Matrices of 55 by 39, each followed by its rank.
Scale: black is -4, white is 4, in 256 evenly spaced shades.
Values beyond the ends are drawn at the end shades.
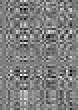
three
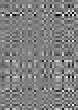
two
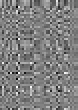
three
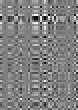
two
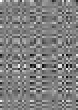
two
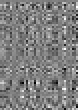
three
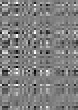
two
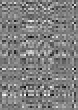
three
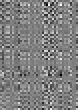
three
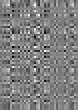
two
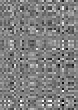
three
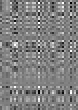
two
